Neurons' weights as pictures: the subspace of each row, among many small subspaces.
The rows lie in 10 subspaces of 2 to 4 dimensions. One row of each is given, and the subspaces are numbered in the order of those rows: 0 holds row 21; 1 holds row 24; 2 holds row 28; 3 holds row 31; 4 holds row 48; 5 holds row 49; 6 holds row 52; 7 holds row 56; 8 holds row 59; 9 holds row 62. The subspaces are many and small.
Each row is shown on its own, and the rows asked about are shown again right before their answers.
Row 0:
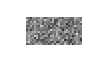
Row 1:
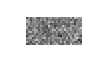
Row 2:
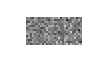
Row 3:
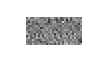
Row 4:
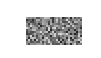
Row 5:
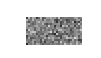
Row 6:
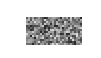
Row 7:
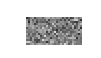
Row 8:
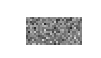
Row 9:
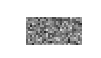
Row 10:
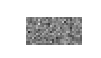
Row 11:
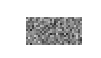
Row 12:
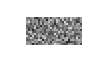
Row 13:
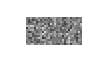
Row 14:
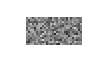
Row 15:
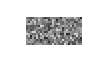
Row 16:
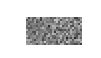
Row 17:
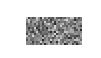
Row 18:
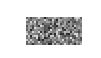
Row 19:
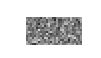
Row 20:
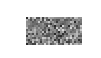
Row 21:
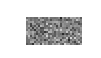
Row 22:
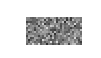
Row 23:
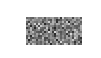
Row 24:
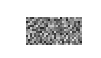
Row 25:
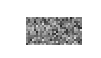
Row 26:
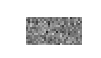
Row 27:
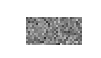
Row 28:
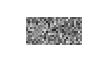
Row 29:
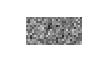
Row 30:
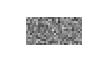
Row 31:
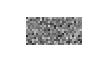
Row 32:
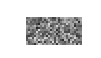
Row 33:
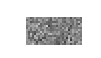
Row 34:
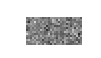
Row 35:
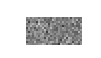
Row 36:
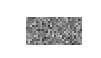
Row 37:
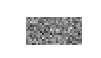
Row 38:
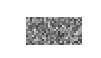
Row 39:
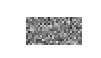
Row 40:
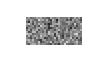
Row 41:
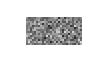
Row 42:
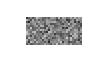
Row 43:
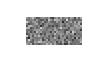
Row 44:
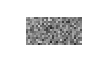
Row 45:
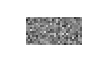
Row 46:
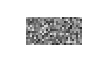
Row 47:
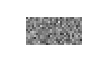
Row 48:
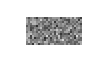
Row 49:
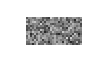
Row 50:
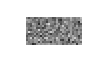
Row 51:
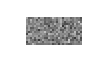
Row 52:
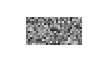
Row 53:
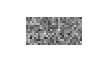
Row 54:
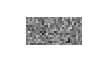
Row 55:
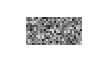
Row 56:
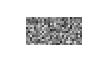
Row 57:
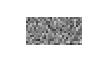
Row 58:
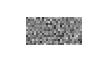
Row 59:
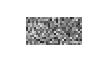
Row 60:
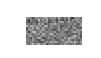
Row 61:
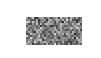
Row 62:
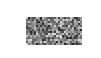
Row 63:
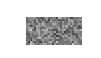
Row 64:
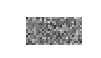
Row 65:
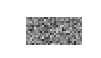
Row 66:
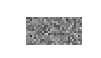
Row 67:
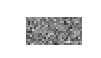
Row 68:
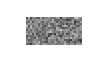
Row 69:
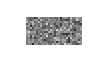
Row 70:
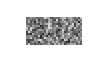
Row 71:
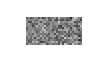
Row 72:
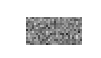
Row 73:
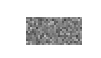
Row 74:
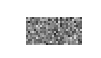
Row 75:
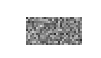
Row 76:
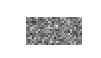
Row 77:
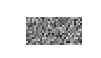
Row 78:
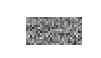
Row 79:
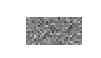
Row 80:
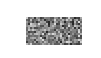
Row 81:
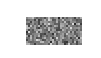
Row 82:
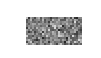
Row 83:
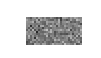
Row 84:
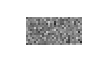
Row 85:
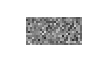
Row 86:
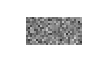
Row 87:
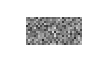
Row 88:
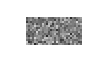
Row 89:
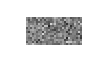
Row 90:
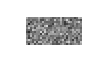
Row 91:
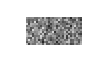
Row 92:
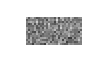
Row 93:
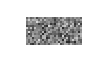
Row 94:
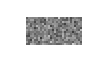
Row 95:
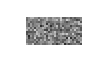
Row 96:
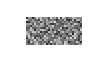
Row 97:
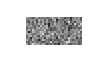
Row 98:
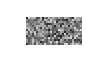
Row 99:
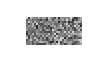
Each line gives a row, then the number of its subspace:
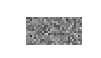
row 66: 6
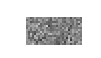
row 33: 5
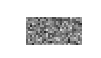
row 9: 0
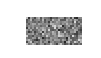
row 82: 3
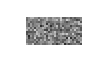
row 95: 0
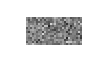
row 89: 7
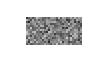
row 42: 5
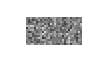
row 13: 7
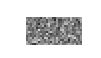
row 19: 0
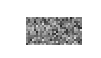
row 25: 9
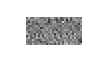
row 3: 1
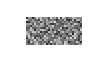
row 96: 5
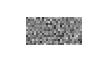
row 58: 3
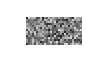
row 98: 3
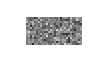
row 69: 0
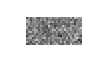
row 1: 3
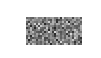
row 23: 5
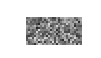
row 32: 0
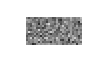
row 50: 0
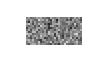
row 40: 6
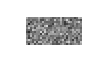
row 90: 1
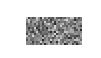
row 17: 3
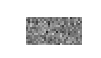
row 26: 2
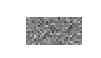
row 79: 5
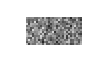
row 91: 5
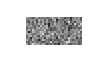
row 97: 6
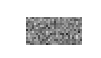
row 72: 8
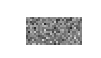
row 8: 5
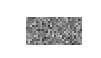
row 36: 9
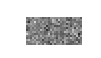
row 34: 5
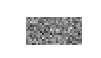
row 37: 5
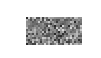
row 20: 3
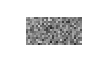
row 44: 4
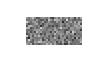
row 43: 1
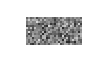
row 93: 7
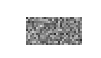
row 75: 8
